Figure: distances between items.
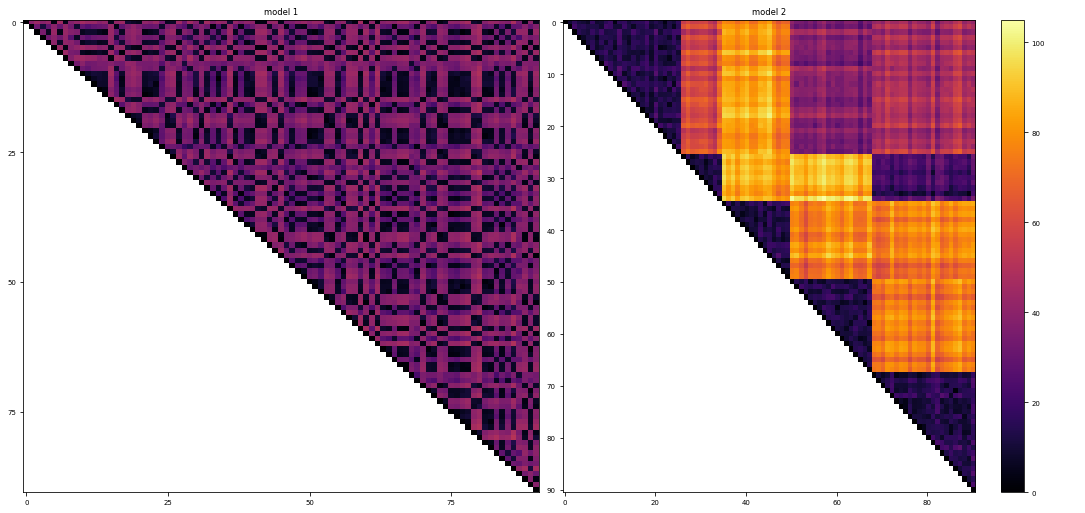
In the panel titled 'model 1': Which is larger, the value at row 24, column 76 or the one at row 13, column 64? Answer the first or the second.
the first
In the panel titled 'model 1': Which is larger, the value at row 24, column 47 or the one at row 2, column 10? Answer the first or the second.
the first
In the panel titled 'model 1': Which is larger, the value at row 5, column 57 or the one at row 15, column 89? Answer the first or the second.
the second
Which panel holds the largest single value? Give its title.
model 2
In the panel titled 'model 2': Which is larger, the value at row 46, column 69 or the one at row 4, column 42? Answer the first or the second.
the second
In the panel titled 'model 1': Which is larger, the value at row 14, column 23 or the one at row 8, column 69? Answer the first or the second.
the second
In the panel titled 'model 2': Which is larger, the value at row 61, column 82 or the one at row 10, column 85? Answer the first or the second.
the first
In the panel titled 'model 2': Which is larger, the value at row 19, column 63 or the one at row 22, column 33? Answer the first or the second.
the second
